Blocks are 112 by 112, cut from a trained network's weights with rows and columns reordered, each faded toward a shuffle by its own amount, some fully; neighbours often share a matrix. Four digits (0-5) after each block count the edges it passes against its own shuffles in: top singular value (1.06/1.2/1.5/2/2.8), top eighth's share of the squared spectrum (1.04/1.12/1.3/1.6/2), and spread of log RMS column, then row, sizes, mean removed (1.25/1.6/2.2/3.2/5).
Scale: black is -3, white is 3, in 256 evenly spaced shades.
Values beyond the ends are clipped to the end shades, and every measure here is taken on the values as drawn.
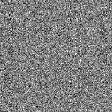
4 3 2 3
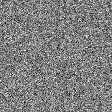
2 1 0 0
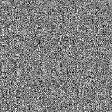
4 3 2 2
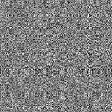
4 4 3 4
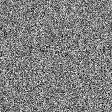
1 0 0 0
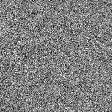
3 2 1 1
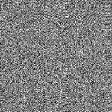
4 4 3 2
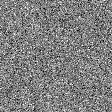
1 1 0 0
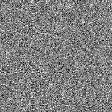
4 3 1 2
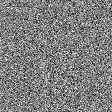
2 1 0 0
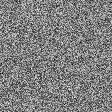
2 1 0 0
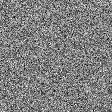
1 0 0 0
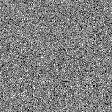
3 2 0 1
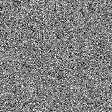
3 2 0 1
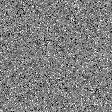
0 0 0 0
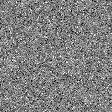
0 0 0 0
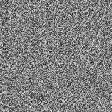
4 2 0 1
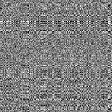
5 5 3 4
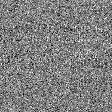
3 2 0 1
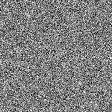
1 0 0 0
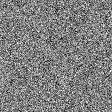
1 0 0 0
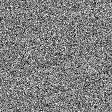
0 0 0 0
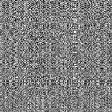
5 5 2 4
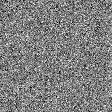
1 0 0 0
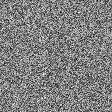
1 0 0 0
